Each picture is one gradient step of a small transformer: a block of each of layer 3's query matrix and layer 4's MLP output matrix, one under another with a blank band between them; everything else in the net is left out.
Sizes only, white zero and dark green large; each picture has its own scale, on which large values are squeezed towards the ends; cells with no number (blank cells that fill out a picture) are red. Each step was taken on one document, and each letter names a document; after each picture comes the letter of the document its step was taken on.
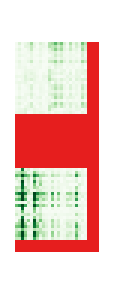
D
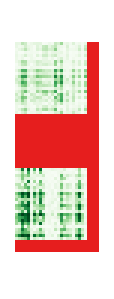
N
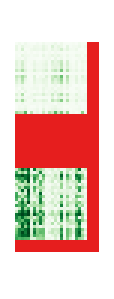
N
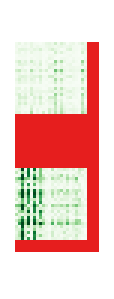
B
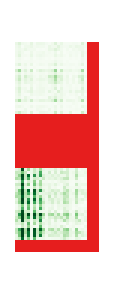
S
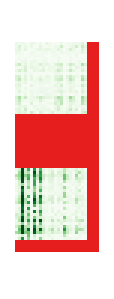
S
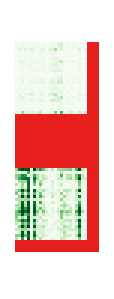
N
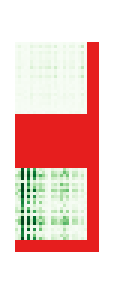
B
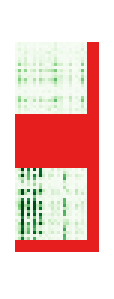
S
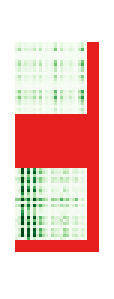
B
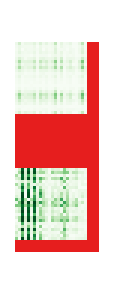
B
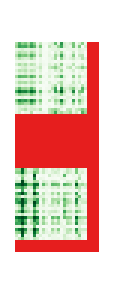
D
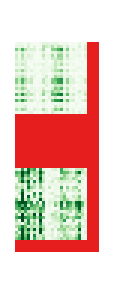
N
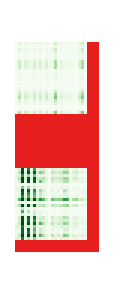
B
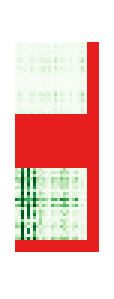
B
